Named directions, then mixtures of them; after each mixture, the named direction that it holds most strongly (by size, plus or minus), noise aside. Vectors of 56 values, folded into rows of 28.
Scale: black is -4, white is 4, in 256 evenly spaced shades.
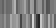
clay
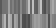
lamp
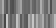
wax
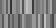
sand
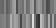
clay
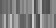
clay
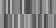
sand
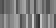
clay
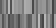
sand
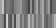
wax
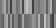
sand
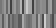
sand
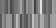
wax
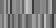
sand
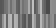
lamp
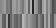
lamp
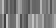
wax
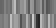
clay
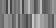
lamp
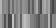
lamp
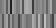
sand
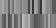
lamp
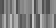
clay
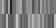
wax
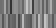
sand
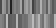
sand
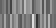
clay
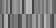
sand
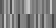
sand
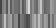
lamp
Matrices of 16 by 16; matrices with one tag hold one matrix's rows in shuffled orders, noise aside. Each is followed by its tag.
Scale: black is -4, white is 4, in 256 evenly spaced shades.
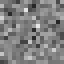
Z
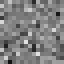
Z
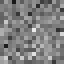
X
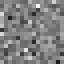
Z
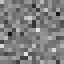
Z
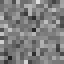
Z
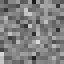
Z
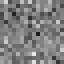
X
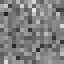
X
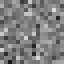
Z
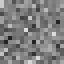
Z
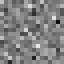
Z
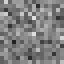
X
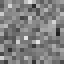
Z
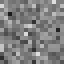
Z
